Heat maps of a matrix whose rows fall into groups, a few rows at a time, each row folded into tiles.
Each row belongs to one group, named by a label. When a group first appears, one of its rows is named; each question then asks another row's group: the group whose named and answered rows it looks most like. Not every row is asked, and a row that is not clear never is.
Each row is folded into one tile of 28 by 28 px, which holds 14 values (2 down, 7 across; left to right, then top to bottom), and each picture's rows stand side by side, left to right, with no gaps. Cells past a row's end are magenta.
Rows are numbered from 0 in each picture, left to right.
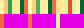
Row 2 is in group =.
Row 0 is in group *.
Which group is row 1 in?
*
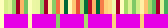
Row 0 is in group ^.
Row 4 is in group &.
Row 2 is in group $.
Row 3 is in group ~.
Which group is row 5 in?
^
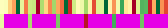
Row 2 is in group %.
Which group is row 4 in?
$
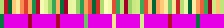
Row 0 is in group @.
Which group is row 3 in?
%
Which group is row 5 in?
~
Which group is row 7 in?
%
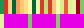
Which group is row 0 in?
~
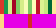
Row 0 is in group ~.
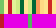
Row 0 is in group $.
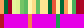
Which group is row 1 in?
*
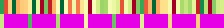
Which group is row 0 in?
~
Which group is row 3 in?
&
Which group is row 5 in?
~
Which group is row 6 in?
&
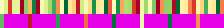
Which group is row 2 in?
$
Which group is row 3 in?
*
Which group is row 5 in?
^
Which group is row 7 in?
*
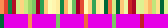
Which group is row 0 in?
%
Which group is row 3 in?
*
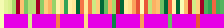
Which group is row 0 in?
^
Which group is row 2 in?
*
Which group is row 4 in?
@
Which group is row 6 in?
$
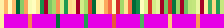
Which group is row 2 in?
$
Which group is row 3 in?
@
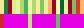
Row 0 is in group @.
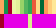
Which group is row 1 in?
~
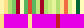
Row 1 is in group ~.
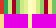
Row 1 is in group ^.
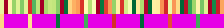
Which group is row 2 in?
@
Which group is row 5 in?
@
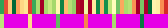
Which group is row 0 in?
~
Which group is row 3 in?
&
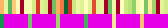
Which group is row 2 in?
%
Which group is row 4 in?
&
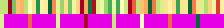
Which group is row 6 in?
*
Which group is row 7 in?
$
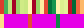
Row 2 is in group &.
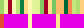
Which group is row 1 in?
^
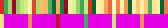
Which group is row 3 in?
@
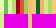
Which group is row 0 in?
^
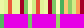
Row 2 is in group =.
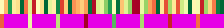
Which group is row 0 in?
*
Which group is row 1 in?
&
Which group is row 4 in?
=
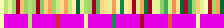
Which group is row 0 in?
^
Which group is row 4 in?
$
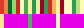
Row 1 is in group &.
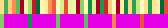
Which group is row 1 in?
@
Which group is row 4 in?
&
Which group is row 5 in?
*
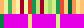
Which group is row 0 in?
$
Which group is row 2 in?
~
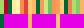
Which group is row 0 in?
@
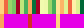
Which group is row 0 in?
^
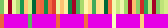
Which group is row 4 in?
^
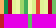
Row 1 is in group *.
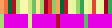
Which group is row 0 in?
%
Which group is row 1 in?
^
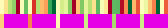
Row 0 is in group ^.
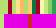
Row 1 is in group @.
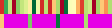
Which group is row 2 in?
@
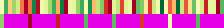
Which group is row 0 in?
=
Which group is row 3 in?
=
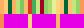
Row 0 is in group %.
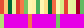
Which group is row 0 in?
$
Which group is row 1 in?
*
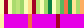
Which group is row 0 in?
&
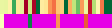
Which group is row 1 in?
@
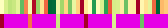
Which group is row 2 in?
=
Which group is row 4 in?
=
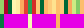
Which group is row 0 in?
@
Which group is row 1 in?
~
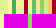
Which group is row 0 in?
=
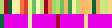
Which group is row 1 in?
^
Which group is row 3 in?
%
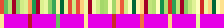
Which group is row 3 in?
&
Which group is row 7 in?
&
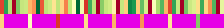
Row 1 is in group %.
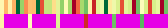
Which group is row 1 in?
%
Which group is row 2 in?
^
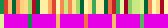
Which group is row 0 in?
~
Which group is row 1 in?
@
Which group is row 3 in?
*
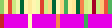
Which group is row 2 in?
*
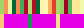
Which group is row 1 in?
@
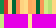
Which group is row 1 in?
%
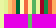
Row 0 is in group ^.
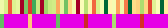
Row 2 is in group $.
